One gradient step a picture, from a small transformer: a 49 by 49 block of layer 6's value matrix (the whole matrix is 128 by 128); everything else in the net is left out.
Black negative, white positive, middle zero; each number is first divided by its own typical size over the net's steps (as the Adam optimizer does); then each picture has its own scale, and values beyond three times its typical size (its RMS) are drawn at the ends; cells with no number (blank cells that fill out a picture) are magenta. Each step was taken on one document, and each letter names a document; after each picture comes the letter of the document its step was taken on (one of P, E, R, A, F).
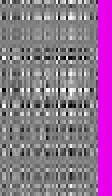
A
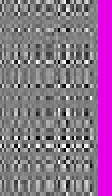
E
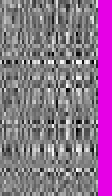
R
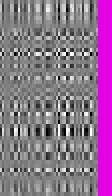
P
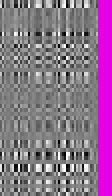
P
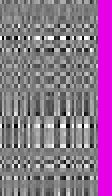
E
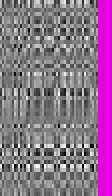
E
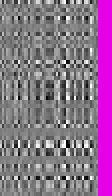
E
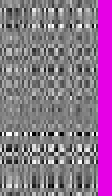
R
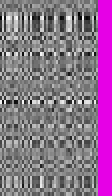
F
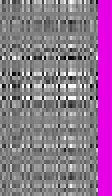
A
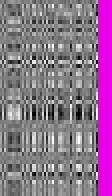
R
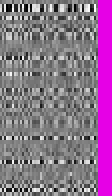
F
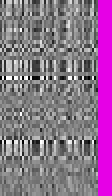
F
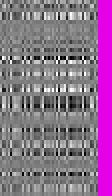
A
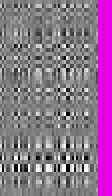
P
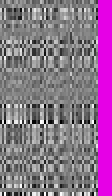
R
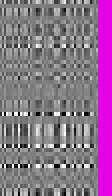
E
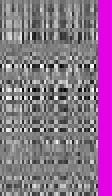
F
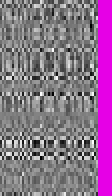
F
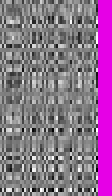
R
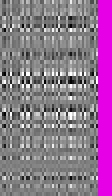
A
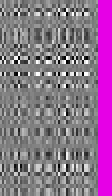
P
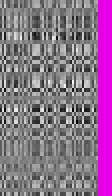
F
